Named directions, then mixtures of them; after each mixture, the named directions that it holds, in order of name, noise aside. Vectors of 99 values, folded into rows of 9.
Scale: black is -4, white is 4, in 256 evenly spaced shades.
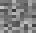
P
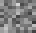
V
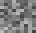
P, V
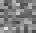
P, V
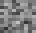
P, V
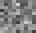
P, V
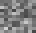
P, V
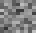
P, V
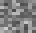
P, V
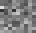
P, V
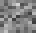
V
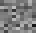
P, V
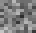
P, V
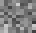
V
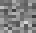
P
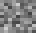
V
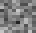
P, V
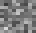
P, V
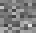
P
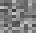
P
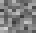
P, V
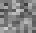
P, V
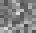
P, V
